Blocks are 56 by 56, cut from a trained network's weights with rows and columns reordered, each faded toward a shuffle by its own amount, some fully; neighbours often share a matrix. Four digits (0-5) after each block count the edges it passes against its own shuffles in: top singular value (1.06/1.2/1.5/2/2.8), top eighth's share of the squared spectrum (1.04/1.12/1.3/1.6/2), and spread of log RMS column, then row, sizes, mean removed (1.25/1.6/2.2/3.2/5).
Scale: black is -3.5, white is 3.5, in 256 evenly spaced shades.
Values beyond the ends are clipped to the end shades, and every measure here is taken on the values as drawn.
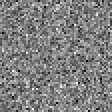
1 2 1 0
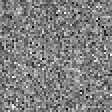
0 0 0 0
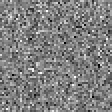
0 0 0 0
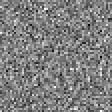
2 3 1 0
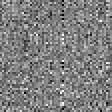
4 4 2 2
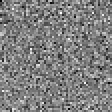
1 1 0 0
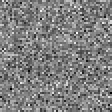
0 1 0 0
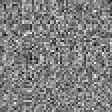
3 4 2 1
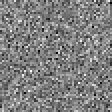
1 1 0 0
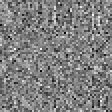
3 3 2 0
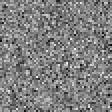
0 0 0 0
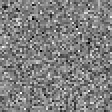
0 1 0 0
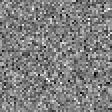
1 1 0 0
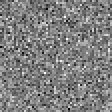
1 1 0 0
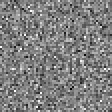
1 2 1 1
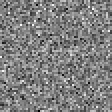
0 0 0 0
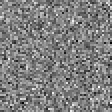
2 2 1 0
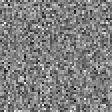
3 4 2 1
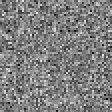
2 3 1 0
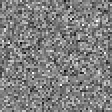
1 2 0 0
